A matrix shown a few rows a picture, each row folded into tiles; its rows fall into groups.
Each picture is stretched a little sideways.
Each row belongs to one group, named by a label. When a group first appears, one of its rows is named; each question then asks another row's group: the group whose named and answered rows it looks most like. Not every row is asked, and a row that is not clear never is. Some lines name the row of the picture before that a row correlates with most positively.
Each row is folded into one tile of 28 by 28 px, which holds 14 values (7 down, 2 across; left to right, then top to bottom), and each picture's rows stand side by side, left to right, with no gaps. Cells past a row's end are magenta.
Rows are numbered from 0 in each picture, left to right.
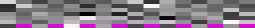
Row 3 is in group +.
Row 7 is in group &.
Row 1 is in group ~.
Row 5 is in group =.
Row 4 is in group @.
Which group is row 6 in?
~
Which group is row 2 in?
+
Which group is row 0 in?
@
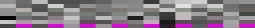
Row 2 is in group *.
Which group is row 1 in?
@
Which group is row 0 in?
=
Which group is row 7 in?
+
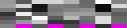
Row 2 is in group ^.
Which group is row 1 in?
@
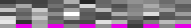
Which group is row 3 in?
&
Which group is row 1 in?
*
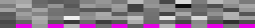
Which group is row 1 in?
*
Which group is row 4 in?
@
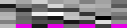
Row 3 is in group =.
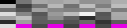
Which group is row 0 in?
~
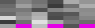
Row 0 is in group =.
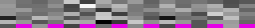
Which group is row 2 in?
@
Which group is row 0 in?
=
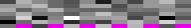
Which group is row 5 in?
=
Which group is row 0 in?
~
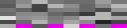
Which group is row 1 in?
@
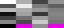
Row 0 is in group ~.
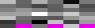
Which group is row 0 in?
^
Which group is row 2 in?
~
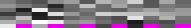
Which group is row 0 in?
+
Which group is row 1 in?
&
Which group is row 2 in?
@
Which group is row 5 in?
^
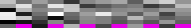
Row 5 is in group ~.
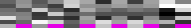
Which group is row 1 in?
&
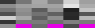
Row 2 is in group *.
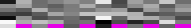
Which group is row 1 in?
&
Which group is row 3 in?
^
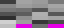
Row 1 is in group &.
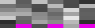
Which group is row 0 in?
^
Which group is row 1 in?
@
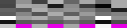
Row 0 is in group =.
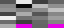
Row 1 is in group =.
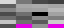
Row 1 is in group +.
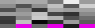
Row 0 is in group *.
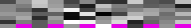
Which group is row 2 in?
&
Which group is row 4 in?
^
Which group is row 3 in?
+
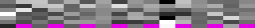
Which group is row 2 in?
@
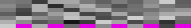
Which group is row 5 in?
^
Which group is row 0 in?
+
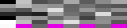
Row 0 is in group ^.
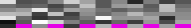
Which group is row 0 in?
^
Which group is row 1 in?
&
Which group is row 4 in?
~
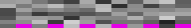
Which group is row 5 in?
^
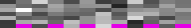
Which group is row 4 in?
^
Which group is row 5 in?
=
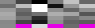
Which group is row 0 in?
*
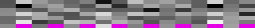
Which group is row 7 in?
+
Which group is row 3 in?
~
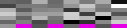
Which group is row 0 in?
*
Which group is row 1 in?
^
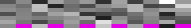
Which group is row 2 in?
+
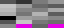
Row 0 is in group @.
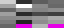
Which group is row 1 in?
+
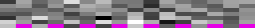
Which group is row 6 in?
&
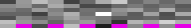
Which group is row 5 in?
&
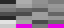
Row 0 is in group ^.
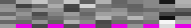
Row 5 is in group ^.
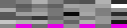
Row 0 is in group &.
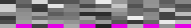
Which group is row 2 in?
+
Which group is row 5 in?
&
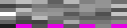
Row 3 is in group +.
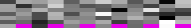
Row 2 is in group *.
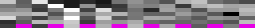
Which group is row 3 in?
*
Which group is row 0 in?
^
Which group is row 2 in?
*
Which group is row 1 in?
@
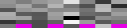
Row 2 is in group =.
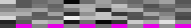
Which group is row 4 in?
&
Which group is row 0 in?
^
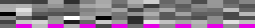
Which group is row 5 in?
&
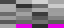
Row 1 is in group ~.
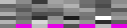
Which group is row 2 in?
=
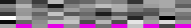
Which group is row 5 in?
=
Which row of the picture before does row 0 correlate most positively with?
3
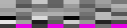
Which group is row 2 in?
=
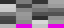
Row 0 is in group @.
